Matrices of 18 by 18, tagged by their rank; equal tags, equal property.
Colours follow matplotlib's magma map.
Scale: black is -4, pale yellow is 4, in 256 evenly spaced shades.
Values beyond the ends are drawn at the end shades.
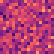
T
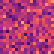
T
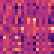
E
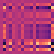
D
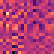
E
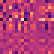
E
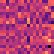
E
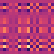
D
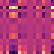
D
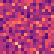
T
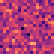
T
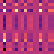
D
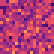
T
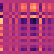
D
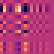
D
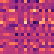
E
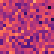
T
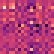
E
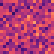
T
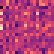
E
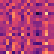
E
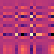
D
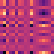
D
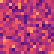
T
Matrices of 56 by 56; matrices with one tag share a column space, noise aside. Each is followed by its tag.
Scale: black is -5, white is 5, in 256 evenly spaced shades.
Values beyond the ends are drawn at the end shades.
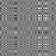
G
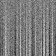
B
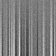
B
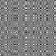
G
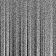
B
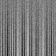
B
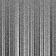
B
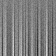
B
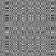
G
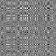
G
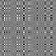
G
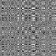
G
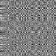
G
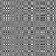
G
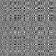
G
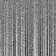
B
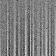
B
